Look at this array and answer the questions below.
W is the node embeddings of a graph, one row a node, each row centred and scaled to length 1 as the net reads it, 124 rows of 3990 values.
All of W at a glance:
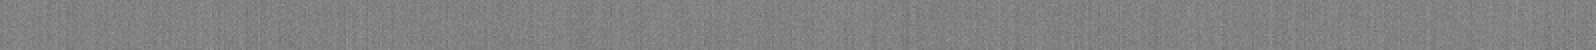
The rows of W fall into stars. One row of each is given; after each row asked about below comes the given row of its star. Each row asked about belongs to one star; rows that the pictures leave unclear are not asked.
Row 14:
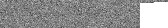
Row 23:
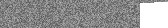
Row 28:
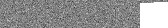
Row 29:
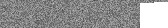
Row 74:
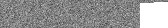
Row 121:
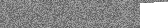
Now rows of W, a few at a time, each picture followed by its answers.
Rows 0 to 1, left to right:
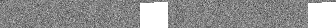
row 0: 28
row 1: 74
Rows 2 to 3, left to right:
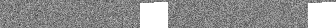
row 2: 29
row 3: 14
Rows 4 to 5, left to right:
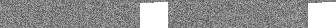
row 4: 23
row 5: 29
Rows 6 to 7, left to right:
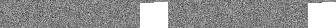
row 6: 23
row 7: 14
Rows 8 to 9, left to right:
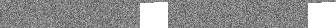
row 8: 74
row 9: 14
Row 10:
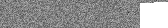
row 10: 74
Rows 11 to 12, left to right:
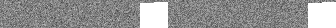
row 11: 23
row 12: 74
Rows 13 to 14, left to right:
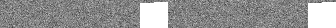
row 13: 23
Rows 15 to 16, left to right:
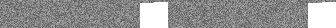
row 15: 14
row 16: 29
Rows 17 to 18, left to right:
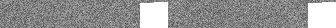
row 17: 29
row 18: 29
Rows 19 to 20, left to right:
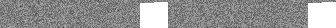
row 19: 74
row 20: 74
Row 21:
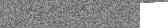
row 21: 23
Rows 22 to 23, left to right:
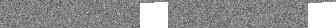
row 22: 14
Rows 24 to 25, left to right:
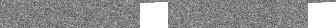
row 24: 121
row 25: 74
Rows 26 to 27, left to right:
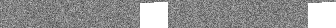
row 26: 23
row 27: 74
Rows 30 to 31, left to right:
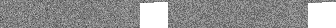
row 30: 121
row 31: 121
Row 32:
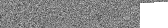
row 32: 29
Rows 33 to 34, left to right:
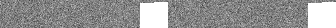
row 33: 29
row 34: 74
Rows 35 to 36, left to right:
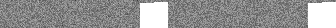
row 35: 121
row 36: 14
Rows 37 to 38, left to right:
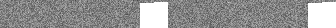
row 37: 74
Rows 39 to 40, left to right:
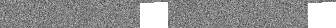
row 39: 121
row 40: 14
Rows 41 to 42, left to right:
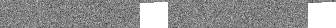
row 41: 74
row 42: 74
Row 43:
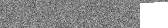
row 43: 74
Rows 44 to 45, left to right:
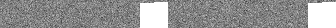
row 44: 23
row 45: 14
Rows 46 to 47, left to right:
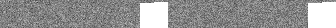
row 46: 74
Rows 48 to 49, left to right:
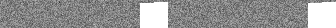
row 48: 14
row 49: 23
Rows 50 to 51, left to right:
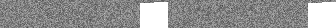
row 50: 121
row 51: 23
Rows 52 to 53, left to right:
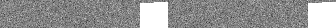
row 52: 28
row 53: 28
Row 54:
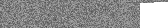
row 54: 121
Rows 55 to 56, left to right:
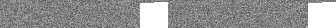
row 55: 121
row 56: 28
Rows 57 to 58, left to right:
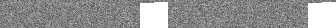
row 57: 29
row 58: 74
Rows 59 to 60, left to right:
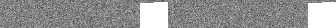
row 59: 23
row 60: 74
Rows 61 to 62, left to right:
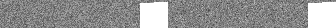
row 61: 29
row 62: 28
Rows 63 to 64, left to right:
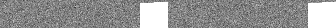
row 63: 28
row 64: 23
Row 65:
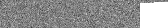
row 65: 28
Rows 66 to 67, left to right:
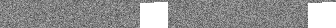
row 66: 23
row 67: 14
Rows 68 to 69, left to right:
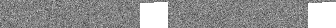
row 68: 14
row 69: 29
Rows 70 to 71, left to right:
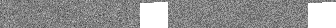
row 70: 28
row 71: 121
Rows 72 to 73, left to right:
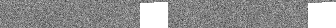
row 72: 29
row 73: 121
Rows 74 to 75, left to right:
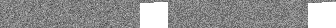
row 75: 121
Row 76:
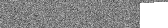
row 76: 29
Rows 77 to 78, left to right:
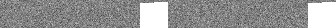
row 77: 29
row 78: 74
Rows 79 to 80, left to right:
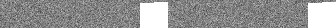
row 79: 29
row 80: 23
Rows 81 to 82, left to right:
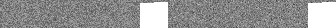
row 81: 121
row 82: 121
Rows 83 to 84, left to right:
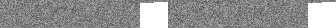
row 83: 28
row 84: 74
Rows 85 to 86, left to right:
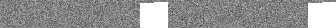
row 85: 14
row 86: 29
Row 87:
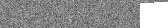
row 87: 14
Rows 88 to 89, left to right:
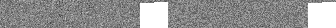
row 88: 14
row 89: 23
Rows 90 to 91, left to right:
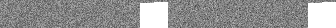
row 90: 23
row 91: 23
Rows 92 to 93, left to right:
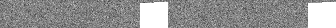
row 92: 121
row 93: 23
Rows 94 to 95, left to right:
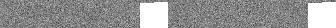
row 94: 23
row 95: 14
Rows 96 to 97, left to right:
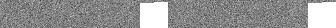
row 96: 14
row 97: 121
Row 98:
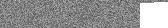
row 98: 121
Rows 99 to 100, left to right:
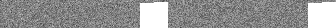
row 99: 121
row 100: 23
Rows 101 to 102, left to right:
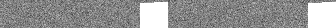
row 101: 23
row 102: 28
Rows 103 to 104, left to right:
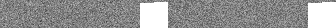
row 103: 121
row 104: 29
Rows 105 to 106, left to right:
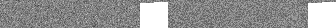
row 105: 28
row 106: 29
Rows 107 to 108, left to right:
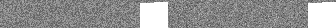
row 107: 23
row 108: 29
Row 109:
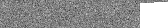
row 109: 28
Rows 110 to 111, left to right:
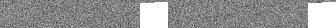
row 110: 23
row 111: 14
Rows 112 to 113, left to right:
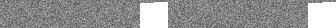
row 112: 28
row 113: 121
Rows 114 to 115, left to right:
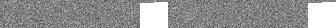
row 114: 29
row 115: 74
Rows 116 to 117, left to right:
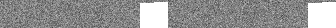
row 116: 23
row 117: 121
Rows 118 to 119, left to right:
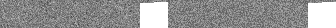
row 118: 121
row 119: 28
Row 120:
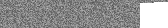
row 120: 74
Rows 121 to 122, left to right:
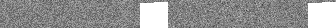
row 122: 14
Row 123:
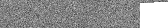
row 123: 121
